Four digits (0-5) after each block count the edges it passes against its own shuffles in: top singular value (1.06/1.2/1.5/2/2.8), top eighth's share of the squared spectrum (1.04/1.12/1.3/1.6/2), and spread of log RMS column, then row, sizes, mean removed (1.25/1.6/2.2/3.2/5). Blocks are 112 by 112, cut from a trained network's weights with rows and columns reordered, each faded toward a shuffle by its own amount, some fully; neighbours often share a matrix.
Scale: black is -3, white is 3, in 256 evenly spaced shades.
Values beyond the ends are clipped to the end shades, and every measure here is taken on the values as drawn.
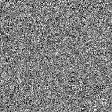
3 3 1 2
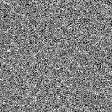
3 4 2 2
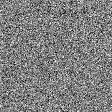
0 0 0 0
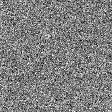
1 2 0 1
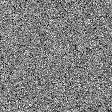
0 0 0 0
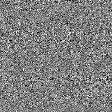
2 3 0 3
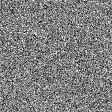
0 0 0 0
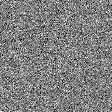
2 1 1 0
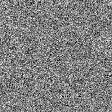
2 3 1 0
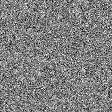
0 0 0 0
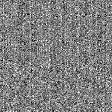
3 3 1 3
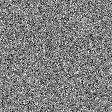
0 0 0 0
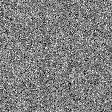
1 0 0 0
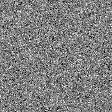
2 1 1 0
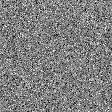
1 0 0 0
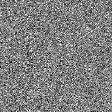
3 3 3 0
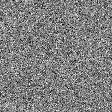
1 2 0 0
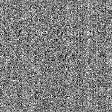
2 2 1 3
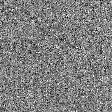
1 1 0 1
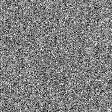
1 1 0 2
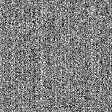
3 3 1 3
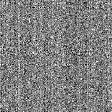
3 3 1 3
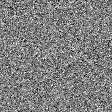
0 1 0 0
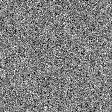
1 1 0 0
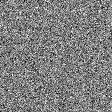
1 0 0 0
